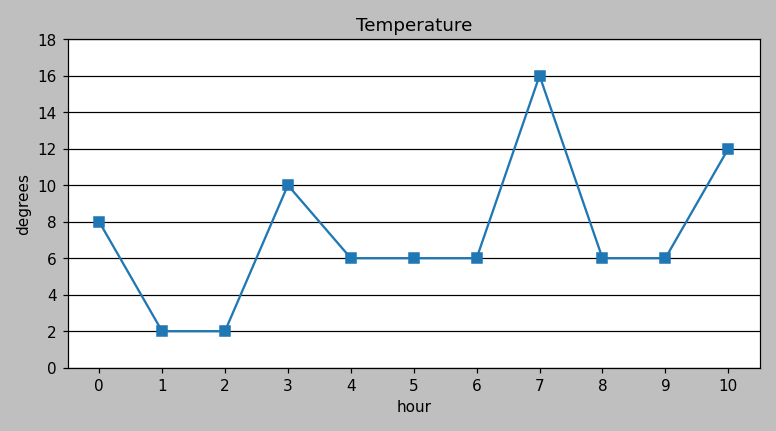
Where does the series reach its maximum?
7
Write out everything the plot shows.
Title: Temperature
x-axis: hour, ticks 0 1 2 3 4 5 6 7 8 9 10
y-axis: degrees, ticks 0 2 4 6 8 10 12 14 16 18
Values:
8 2 2 10 6 6 6 16 6 6 12
